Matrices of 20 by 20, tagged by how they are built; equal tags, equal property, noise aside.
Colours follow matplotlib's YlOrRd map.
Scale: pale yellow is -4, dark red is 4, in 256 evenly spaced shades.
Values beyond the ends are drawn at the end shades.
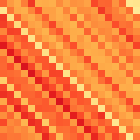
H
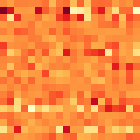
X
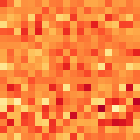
X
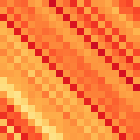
H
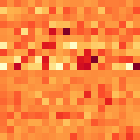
X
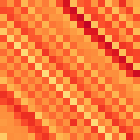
H
